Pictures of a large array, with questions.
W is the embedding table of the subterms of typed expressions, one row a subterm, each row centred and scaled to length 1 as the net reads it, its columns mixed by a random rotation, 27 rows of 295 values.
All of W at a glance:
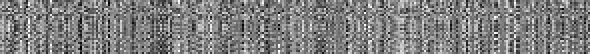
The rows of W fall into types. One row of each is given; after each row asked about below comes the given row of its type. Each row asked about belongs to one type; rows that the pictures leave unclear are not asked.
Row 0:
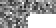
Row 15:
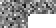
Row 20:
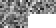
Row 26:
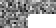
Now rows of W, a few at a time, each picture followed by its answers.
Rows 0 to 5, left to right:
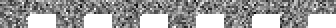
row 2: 15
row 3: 20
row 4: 26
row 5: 20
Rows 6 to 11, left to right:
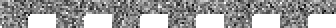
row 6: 15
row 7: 0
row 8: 26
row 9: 26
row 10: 15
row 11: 26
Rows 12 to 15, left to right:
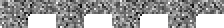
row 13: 15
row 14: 15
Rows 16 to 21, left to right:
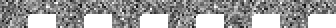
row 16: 26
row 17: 15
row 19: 26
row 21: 15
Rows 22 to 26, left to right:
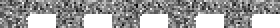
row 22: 0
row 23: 26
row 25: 0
